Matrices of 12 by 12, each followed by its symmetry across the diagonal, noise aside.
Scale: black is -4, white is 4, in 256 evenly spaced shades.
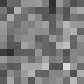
symmetric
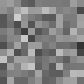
neither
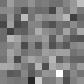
neither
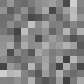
symmetric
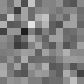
antisymmetric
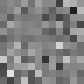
antisymmetric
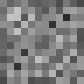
symmetric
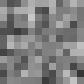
antisymmetric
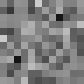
symmetric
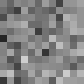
neither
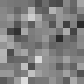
antisymmetric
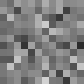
antisymmetric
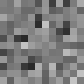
symmetric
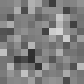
antisymmetric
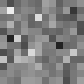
neither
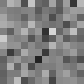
neither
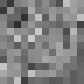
symmetric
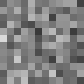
neither
